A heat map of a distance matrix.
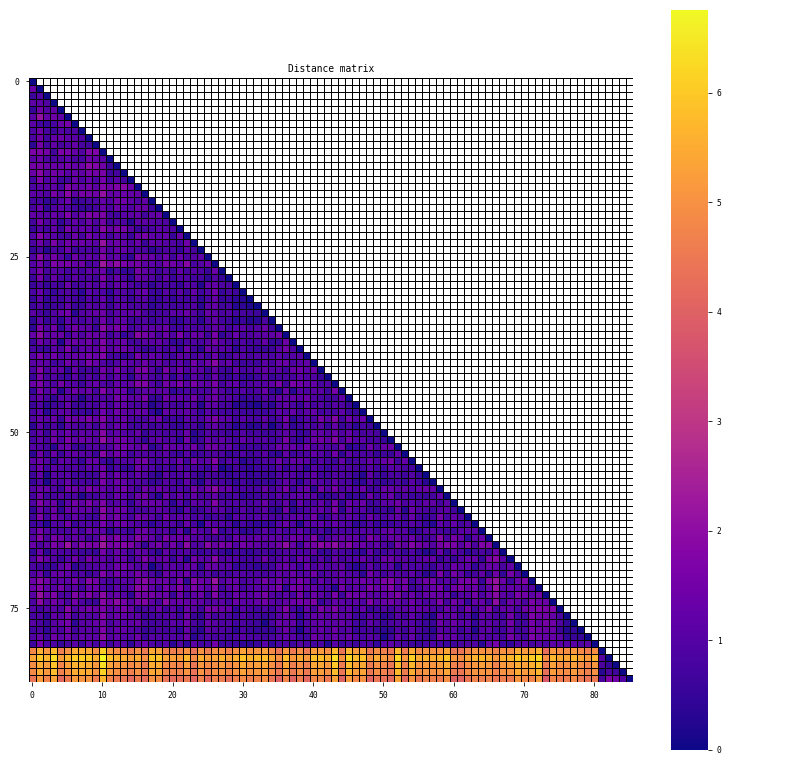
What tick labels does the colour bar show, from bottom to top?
0, 1, 2, 3, 4, 5, 6
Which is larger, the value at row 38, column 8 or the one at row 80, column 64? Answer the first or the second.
the first
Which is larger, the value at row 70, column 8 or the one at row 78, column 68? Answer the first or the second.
the second
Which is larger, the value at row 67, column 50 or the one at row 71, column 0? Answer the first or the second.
the second
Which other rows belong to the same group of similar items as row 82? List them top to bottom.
81, 83, 84, 85
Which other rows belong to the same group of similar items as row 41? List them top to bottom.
0, 1, 2, 3, 4, 5, 6, 7, 8, 9, 10, 11, 12, 13, 14, 15, 16, 17, 18, 19, 20, 21, 22, 23, 24, 25, 26, 27, 28, 29, 30, 31, 32, 33, 34, 35, 36, 37, 38, 39, 40, 42, 43, 44, 45, 46, 47, 48, 49, 50, 51, 52, 53, 54, 55, 56, 57, 58, 59, 60, 61, 62, 63, 64, 65, 66, 67, 68, 69, 70, 71, 72, 73, 74, 75, 76, 77, 78, 79, 80
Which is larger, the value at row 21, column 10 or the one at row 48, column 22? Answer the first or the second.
the first
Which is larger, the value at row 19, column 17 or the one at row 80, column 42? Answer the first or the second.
the first
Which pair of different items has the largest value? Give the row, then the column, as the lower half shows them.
82, 10
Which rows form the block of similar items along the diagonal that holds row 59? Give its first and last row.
0 to 80
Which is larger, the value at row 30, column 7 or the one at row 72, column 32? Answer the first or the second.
the second
